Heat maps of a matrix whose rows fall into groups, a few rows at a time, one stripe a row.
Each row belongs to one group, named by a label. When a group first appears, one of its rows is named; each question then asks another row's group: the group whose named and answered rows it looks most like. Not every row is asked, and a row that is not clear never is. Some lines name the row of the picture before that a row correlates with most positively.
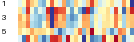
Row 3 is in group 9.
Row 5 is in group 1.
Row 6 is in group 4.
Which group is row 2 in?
9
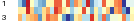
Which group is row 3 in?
1
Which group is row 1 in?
4
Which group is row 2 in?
9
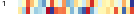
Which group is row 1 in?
1
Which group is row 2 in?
9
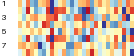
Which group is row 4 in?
9
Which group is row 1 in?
9
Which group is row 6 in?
9
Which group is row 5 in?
1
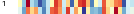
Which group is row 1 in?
4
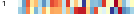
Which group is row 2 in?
4
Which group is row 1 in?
4
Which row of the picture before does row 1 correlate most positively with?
2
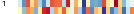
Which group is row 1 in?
4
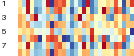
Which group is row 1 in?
9
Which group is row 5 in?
1
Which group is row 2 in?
9
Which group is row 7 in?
9
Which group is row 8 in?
9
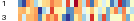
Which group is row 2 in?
1
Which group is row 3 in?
1
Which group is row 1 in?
4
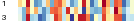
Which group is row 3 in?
4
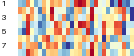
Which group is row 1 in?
4
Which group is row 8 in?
1
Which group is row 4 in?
4
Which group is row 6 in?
9
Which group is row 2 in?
1
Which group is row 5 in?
4
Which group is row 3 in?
1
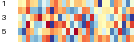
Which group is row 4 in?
9
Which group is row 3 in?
1
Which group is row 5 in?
4
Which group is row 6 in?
9
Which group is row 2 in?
9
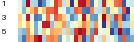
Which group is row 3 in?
9
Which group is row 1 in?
4
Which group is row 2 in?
1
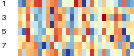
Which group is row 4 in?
9
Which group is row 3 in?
9
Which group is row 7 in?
1
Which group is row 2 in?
9
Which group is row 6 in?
9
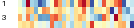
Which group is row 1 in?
4
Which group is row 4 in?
1
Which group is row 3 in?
4
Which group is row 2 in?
9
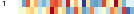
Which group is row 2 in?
1
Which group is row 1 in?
4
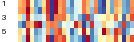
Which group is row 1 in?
9
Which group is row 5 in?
9
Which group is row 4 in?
1
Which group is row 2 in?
9
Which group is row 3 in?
9
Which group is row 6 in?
9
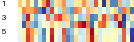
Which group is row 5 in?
1
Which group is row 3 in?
9
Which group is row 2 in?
1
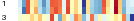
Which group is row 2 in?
4
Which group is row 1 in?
4
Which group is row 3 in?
1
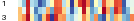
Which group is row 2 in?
9
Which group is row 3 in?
9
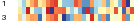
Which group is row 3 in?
1
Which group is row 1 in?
1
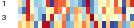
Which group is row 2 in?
4
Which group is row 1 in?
9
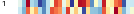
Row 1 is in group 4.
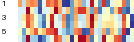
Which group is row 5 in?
1
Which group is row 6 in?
4
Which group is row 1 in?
1
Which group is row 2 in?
4
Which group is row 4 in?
1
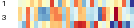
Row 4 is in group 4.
